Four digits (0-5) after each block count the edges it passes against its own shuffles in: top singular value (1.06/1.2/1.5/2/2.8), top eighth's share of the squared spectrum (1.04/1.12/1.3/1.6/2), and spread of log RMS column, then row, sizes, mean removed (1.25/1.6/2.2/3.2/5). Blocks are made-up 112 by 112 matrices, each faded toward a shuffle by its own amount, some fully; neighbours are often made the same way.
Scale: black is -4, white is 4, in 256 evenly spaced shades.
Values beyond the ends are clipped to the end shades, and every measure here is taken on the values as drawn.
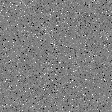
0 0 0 0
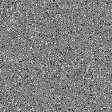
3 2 0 0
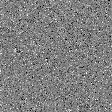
1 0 0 0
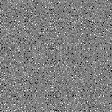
4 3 2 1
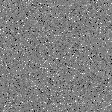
2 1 0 0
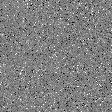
2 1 0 0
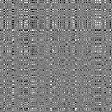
5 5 4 4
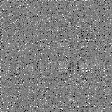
4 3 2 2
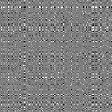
5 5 4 4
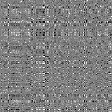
5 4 3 3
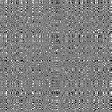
5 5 4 4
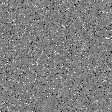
1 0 0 0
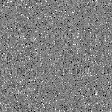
4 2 1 1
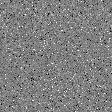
0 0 0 0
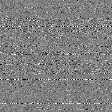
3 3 0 4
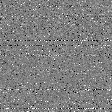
2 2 0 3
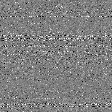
2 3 0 4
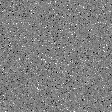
0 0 0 0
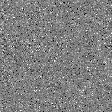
3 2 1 1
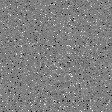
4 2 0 1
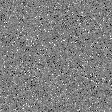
0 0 0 0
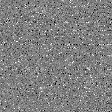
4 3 0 2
